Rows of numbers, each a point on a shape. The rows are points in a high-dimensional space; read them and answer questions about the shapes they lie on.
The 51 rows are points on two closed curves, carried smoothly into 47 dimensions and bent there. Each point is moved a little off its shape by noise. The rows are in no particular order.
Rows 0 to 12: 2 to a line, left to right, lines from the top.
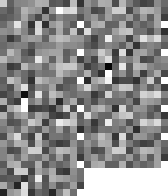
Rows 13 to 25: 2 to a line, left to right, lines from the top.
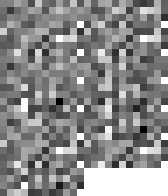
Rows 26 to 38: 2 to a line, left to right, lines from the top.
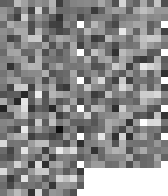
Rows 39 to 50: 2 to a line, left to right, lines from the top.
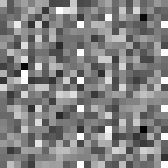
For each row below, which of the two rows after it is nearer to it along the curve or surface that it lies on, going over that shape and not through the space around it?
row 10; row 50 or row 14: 50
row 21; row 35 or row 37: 37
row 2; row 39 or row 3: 3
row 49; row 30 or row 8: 30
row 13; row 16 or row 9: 9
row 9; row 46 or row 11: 46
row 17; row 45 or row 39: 45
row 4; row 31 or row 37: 37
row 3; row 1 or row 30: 1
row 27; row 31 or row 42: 42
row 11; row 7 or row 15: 15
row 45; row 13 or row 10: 13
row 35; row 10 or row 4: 10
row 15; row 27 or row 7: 7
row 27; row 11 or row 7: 7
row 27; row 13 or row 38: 13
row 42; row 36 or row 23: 23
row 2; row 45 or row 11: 45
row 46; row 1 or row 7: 7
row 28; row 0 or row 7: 0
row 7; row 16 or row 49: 49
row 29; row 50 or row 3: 3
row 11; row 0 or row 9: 0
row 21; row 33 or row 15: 15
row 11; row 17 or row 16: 16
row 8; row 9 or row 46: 9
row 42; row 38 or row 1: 1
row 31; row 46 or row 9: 9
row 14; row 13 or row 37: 37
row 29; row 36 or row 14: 36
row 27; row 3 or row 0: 3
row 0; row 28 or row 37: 28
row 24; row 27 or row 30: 30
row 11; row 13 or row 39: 39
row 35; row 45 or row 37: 45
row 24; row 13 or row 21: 21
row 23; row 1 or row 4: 1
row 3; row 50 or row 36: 36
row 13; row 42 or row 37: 37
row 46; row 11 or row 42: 42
